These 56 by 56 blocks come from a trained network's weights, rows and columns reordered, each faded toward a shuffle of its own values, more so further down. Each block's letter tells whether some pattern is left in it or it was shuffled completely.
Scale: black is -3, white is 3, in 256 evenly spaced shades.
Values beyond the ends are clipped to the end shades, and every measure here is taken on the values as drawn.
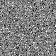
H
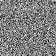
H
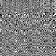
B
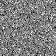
H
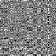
B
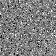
H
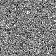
H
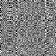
B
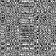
B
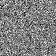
H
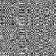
B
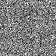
H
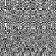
B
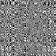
B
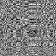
B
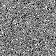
H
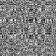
B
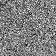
H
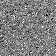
H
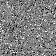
H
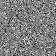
H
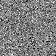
H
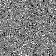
H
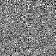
B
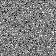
H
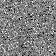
H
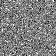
H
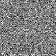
B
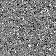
H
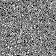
H
